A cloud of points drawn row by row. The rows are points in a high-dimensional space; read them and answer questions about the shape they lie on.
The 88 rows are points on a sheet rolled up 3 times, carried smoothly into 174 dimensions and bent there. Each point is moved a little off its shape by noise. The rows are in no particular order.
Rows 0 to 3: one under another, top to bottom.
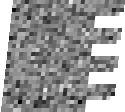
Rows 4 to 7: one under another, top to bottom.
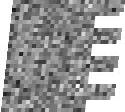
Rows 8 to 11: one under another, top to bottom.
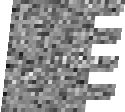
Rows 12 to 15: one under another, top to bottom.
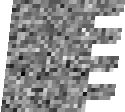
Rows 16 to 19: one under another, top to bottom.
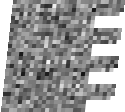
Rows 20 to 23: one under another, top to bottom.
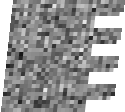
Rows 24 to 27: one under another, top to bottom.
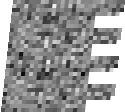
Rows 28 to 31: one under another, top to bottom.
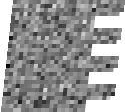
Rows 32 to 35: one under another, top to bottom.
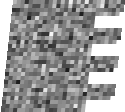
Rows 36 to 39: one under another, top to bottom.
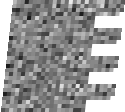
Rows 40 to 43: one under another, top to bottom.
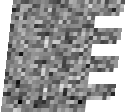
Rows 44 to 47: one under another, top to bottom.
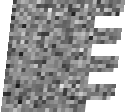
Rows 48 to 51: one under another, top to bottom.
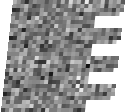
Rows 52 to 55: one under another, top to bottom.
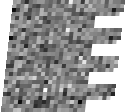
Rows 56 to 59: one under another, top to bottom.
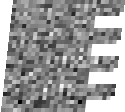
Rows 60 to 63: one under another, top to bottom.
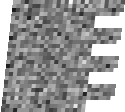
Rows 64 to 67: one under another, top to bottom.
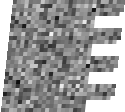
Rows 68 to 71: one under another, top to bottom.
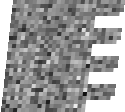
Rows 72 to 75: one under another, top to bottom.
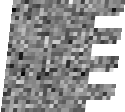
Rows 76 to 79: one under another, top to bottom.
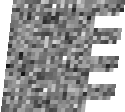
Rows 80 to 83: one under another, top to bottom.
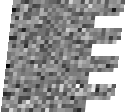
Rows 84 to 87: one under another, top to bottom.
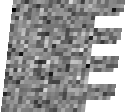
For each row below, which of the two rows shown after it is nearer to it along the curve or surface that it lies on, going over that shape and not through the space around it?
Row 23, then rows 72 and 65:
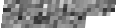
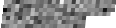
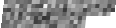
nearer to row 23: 65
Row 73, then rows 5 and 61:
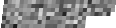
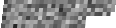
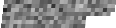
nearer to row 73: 5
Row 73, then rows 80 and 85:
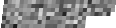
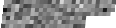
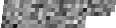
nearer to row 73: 85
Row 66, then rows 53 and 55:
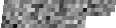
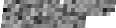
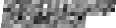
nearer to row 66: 55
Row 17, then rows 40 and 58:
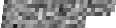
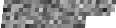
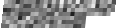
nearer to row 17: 40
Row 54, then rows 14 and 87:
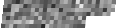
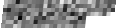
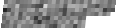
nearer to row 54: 14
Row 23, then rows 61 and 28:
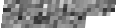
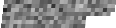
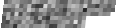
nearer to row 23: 28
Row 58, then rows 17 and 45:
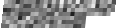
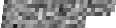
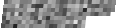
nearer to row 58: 17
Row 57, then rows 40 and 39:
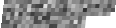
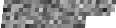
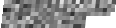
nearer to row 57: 39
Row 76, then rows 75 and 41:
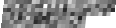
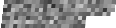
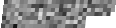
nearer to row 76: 41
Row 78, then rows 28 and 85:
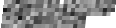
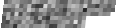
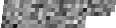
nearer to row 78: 28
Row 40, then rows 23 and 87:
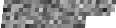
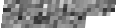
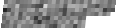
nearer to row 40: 23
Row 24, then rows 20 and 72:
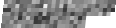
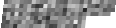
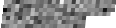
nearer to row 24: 20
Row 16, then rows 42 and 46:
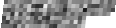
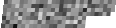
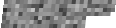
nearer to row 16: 42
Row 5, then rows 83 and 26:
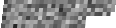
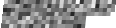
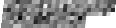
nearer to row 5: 26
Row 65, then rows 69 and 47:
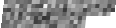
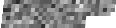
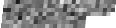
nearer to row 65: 47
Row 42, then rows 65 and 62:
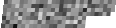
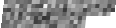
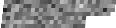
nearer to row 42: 65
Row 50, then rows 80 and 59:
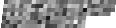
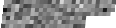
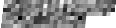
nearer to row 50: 59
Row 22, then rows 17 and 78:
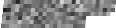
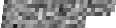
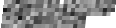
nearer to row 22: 78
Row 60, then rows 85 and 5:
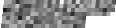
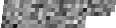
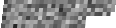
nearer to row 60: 5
